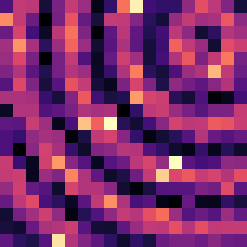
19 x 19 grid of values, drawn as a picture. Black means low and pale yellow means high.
Mirror symmetry: none. Rings: centred on the top right. Odd rows or columns: none.
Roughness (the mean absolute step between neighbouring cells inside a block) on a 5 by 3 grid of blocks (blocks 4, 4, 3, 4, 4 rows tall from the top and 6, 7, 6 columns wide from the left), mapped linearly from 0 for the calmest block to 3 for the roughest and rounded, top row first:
211 | 011 | 030 | 312 | 110
